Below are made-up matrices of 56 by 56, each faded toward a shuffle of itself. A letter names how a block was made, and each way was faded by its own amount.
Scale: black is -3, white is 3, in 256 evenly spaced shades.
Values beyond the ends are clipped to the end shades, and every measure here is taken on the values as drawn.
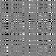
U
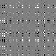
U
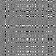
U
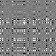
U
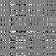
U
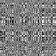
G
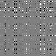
U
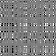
U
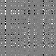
U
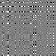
U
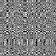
G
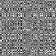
G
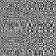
G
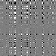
U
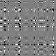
U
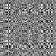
G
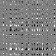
U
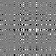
U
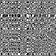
G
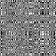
G
